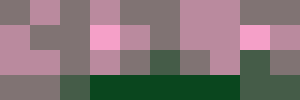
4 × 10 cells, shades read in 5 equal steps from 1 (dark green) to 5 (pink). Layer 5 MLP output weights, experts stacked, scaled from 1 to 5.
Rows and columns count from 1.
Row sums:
34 39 32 17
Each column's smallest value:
3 3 2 1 1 1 1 1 2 2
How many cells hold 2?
5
